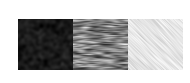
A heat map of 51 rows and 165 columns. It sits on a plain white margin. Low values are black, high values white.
It is made of 1 by 3 panels. Panel 1,1: very low, blotchy, faint in contrast. Panel 1,2: middling, streaked across, strong in contrast. Panel 1,3: very high, slanting down to the right, faint in contrast.
